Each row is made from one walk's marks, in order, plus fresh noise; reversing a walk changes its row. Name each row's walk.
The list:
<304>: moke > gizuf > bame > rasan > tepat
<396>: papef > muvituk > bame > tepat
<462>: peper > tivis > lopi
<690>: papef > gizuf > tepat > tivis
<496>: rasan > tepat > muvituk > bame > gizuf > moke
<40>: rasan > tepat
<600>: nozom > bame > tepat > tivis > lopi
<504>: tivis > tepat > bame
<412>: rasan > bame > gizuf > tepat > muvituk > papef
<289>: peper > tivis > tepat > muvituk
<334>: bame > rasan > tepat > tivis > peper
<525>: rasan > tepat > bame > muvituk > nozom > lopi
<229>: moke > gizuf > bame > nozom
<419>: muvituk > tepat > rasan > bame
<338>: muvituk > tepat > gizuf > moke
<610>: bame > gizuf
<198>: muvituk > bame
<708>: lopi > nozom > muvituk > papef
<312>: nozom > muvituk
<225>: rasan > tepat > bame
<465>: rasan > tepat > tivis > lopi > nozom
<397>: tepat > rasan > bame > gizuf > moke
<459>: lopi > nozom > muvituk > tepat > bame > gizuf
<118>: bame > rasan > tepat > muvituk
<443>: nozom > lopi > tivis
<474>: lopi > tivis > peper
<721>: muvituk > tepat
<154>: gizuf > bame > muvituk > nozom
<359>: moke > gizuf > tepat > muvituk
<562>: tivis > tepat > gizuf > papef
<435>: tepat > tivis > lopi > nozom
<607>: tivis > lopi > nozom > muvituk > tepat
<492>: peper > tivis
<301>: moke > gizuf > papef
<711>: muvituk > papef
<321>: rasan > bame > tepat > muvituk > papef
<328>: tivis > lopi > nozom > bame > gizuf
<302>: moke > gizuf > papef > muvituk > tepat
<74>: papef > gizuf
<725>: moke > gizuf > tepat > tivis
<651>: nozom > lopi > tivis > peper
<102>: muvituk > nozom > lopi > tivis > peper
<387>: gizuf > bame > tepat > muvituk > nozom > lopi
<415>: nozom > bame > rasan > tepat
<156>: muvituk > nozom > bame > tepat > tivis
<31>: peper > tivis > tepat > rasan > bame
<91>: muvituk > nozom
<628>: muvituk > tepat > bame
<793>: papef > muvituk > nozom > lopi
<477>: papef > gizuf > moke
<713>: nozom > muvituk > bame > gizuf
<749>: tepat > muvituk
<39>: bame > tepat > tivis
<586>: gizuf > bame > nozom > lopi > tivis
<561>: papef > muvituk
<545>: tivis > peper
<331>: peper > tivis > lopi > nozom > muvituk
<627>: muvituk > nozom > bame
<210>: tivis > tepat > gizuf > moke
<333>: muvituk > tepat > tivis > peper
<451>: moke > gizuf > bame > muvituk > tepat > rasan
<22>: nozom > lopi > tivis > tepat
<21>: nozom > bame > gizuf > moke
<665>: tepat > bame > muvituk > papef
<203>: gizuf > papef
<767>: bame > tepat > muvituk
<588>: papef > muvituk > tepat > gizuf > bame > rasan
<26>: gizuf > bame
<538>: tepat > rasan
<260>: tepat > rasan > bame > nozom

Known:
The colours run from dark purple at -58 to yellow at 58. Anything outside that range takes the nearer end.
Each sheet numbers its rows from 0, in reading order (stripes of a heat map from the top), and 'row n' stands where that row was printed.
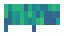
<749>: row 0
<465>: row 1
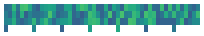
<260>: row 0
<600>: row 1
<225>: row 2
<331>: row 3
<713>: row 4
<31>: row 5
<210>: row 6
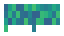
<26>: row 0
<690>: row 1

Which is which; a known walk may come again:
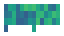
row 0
<225>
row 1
<711>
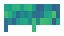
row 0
<419>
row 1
<443>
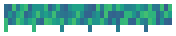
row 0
<21>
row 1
<198>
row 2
<600>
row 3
<415>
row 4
<690>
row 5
<289>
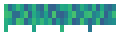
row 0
<102>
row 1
<607>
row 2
<203>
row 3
<210>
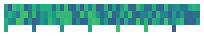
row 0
<312>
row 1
<749>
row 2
<492>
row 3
<331>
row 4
<26>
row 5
<586>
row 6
<465>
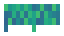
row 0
<588>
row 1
<154>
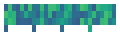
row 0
<31>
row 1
<260>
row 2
<412>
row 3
<713>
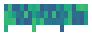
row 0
<462>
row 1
<474>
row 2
<40>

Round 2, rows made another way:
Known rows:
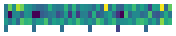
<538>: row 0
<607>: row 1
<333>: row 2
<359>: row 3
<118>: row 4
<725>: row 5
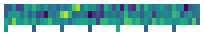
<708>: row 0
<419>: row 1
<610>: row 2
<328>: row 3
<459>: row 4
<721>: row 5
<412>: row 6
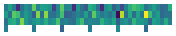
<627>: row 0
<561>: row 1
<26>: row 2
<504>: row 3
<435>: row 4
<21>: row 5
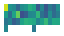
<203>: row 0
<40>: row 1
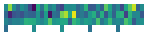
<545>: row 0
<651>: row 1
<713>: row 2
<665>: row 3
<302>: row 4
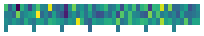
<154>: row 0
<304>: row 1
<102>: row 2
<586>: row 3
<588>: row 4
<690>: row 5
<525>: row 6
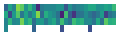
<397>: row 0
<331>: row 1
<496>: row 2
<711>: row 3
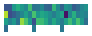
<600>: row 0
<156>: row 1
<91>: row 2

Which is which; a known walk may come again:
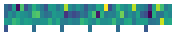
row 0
<321>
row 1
<628>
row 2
<545>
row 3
<301>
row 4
<451>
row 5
<334>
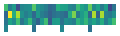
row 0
<396>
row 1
<210>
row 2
<260>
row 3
<561>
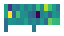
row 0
<331>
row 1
<538>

